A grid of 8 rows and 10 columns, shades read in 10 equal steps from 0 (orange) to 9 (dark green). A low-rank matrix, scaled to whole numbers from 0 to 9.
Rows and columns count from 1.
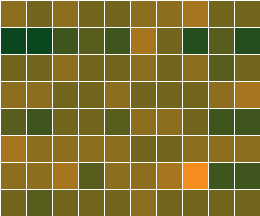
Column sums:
40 44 37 41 40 33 36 34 44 44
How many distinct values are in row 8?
3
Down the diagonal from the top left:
4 9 4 5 6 5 3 5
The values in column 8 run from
0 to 8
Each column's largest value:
9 9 7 6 7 5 5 8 7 8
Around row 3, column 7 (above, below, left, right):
5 5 4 4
